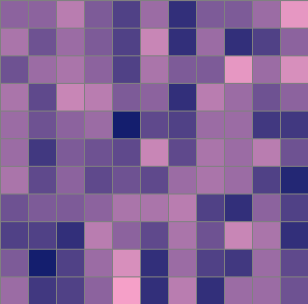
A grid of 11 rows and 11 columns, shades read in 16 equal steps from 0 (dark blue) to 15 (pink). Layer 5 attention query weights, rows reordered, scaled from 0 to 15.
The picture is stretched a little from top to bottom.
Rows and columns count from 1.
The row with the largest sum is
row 3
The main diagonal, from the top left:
8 6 10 11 0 12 9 4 12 9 6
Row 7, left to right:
10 5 8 5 6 5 9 10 9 4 1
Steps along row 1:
same up down down up down up same up up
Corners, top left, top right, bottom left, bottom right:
8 14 9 6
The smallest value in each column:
4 0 2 5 0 2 2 2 2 3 1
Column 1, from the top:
8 10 6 10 9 9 10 6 4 7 9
